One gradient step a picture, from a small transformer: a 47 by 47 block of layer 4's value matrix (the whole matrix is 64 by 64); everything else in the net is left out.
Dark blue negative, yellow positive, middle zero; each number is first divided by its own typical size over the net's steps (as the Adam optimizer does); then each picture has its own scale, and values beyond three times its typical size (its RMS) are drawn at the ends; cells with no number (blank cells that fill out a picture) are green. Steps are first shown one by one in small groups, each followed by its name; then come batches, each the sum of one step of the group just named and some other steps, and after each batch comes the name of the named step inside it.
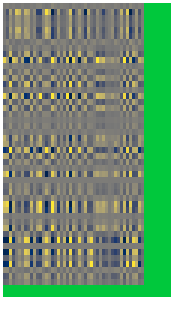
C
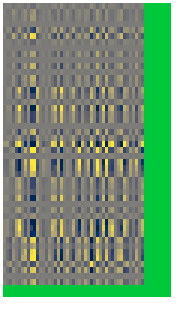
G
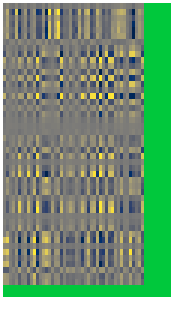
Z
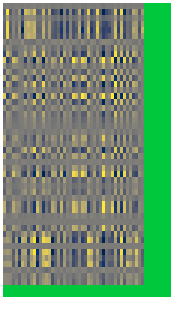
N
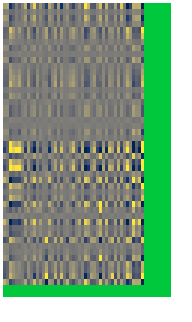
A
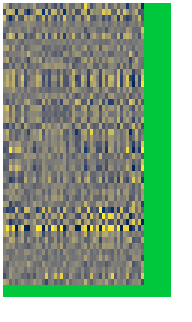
A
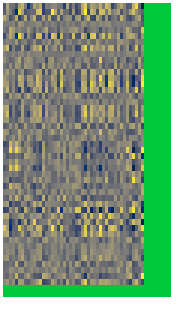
A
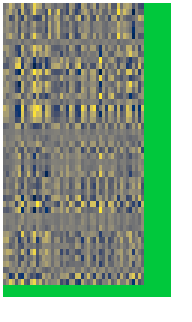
Z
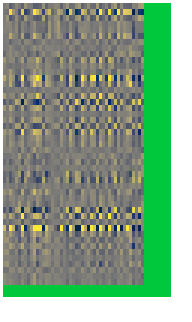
Z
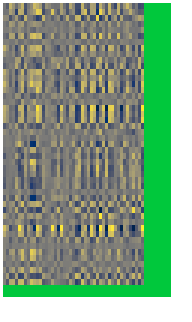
G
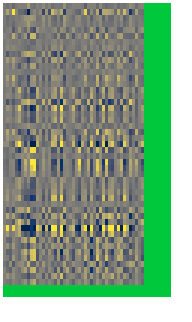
G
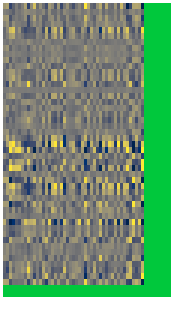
A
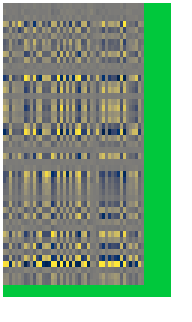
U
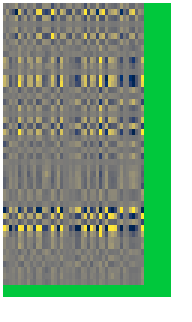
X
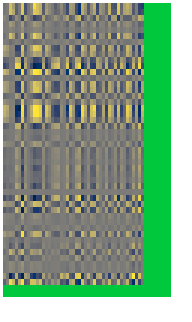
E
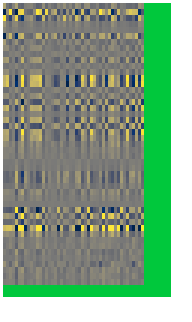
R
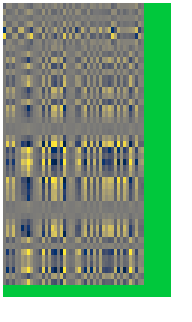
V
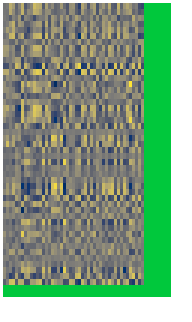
E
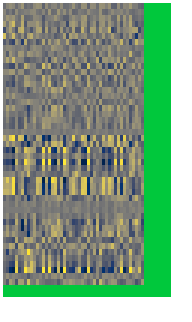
V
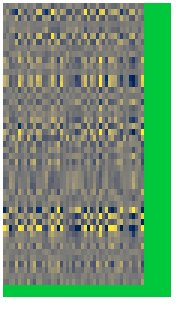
X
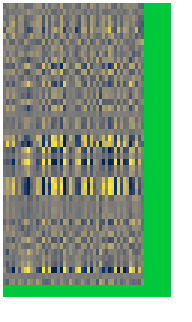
V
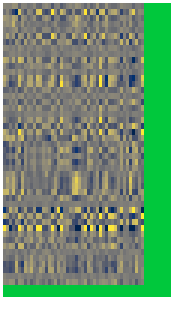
X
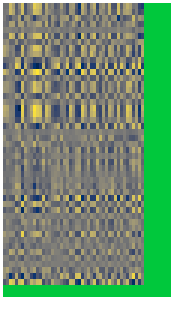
E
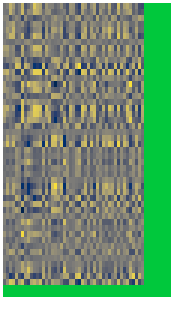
E
